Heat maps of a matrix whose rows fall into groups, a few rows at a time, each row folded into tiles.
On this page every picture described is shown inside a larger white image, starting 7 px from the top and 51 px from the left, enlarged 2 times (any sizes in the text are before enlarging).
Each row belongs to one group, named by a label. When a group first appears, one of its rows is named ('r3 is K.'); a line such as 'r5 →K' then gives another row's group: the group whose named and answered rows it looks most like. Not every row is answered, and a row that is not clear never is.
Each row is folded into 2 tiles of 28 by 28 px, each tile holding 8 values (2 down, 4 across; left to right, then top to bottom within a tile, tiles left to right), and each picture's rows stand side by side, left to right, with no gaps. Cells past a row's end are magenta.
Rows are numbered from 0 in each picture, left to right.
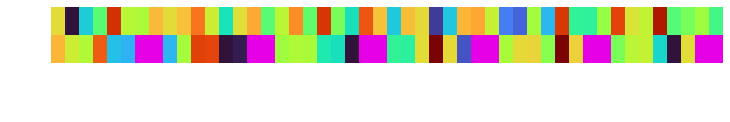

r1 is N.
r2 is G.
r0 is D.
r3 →N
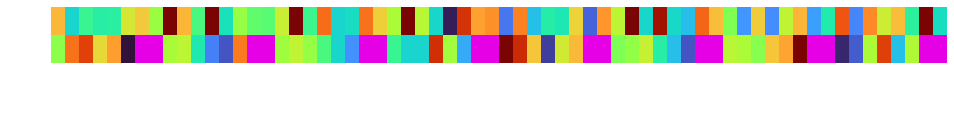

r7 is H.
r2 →G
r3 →N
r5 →G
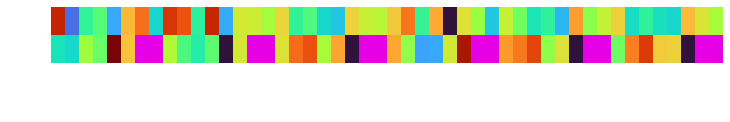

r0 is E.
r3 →E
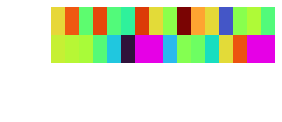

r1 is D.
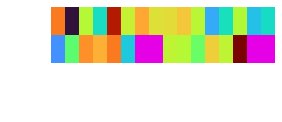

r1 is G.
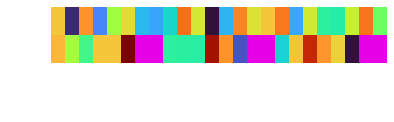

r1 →N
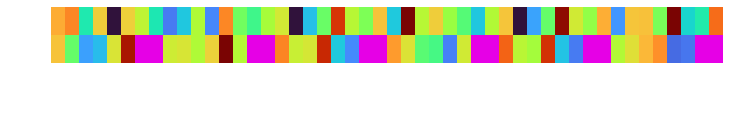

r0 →E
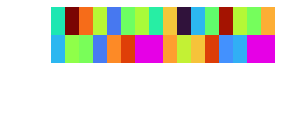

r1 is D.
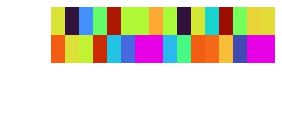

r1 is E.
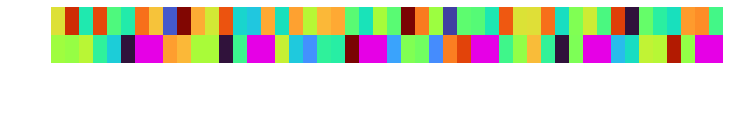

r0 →G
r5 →E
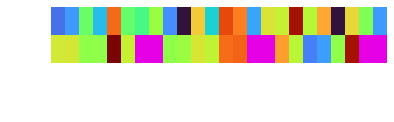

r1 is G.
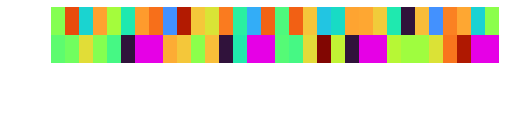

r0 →G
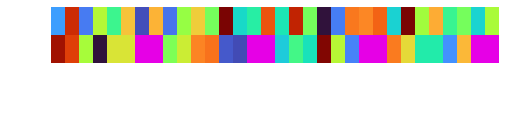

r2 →N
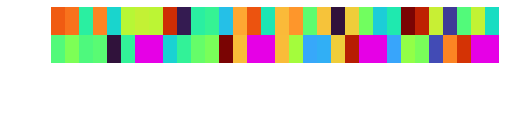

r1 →E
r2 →E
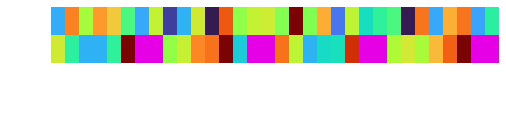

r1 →N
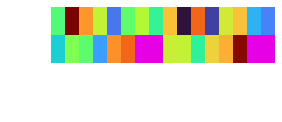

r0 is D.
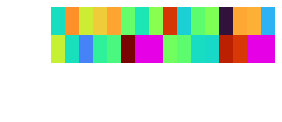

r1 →E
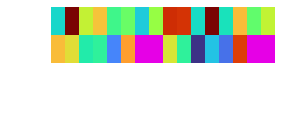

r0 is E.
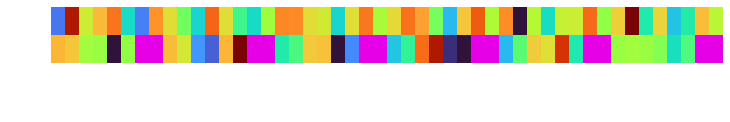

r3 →N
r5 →G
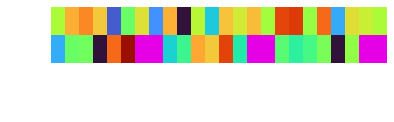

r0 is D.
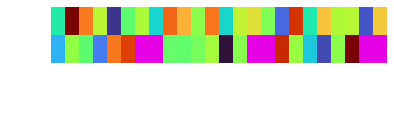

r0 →D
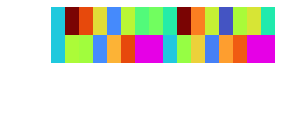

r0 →D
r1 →D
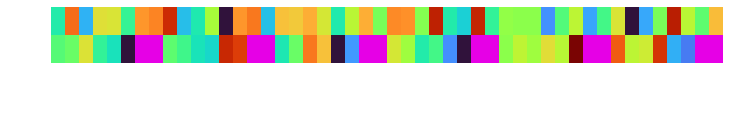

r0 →G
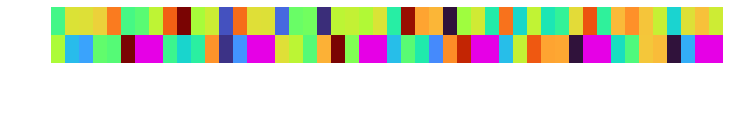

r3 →D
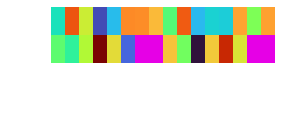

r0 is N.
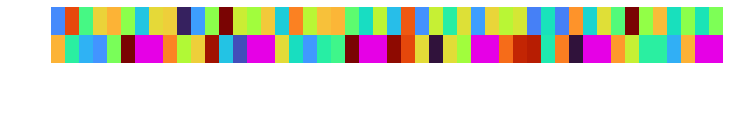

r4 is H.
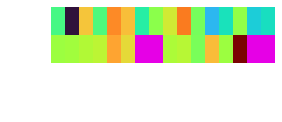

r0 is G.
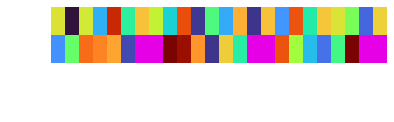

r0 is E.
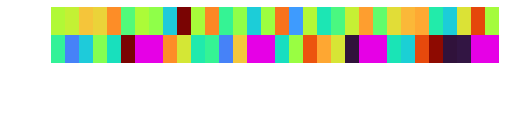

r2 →H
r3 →N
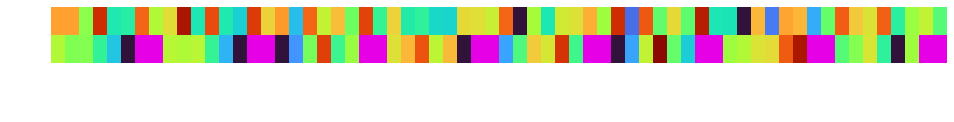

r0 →G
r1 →G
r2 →H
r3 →H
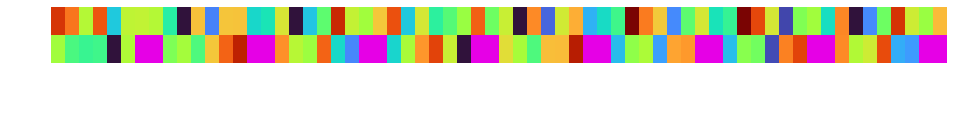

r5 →D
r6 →D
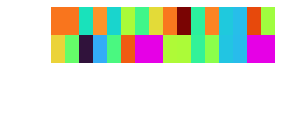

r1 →G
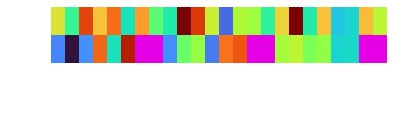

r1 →D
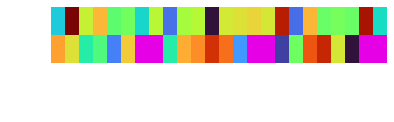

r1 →N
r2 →H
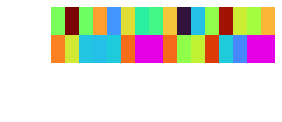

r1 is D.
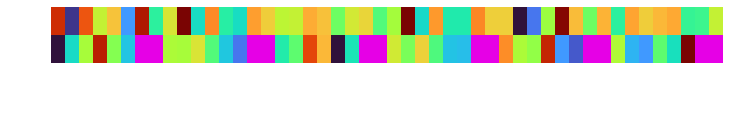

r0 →H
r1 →G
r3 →G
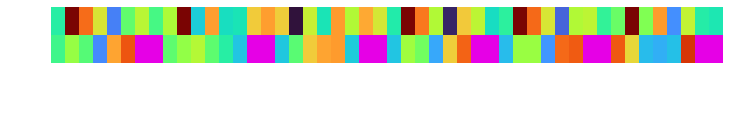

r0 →D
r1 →G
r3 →D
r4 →D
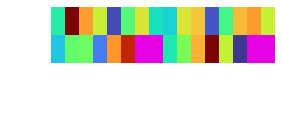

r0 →D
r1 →N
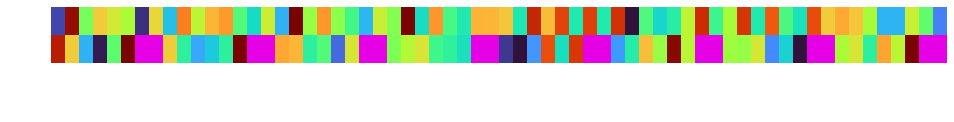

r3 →G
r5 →E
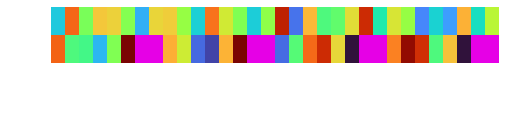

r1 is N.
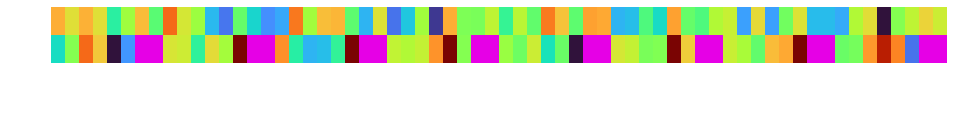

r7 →N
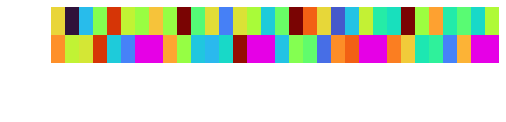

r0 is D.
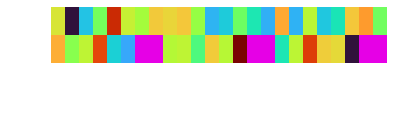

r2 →H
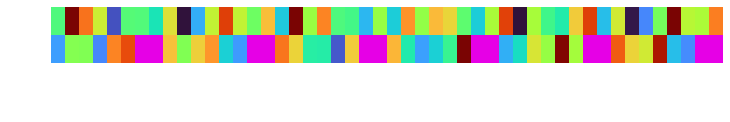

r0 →D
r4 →E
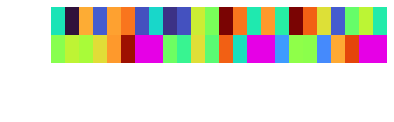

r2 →D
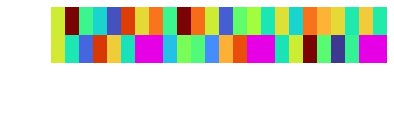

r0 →N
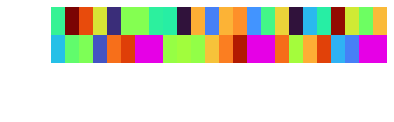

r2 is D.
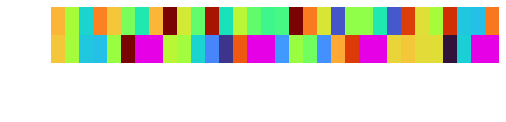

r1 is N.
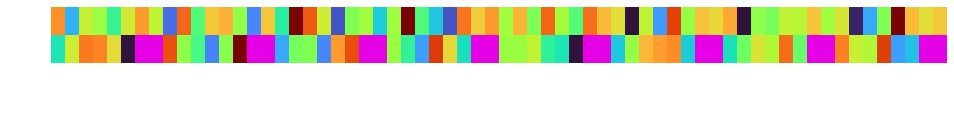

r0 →H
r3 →N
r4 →G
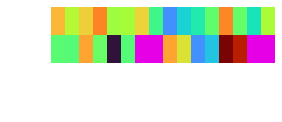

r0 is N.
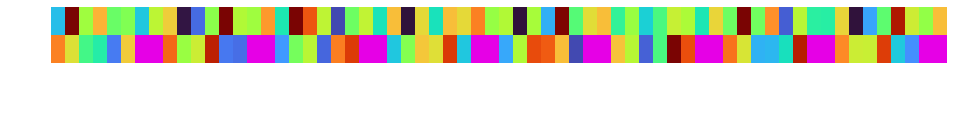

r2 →D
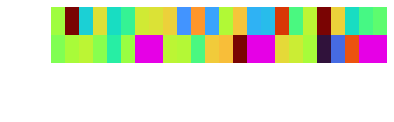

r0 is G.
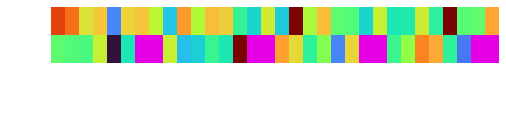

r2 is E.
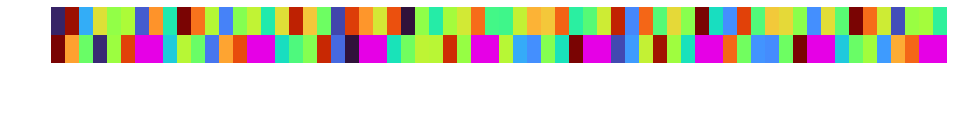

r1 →D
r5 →H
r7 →D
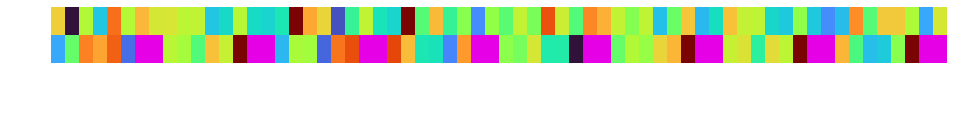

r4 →G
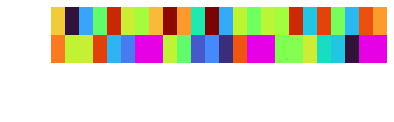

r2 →G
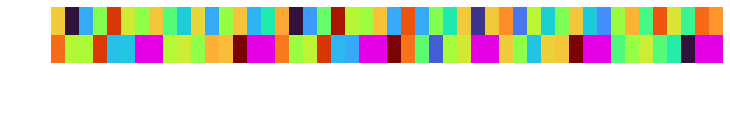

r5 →G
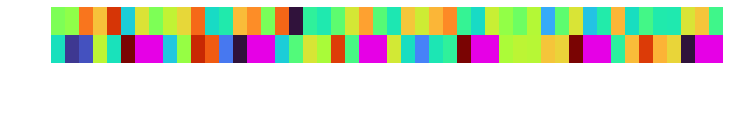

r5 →H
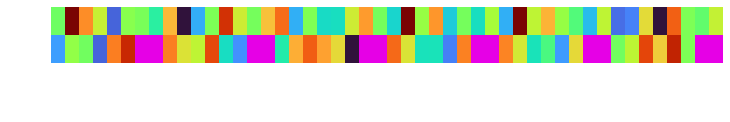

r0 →D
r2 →H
